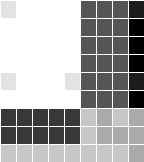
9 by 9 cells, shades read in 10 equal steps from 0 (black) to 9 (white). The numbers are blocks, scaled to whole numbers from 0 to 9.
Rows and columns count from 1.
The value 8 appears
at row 1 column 1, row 5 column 1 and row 5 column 5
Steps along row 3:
same same same same down same same down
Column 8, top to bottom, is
3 3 3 3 3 3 7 6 7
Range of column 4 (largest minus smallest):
7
